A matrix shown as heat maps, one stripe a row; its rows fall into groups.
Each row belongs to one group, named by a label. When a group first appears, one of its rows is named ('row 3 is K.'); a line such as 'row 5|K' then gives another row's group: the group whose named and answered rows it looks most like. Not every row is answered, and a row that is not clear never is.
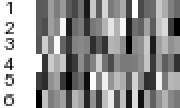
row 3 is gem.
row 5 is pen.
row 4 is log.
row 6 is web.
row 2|web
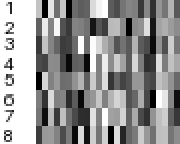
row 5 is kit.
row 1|log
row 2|gem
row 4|pen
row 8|kit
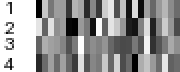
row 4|kit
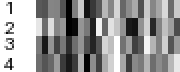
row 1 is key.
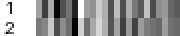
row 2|kit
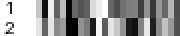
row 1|log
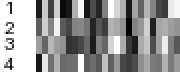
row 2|gem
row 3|gem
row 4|kit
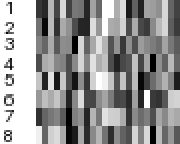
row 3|kit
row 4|log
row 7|pen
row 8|log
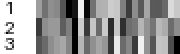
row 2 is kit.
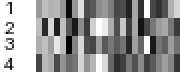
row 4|kit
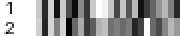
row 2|log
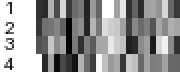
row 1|web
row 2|pen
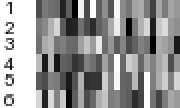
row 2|gem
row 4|key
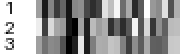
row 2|log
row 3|pen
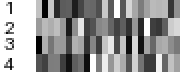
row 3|web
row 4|pen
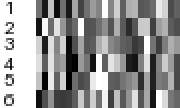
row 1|key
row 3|log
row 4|gem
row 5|log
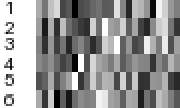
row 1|gem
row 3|key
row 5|web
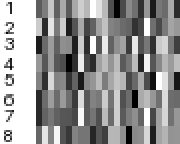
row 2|log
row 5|gem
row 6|kit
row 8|gem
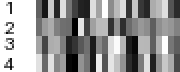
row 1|web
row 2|kit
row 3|gem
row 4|gem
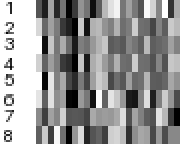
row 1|key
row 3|log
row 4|pen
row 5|log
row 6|gem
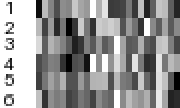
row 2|key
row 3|gem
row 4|pen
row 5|kit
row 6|key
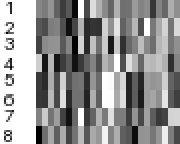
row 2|key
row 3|kit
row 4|key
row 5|web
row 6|web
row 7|pen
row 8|kit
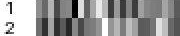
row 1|kit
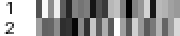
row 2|pen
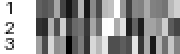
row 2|web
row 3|log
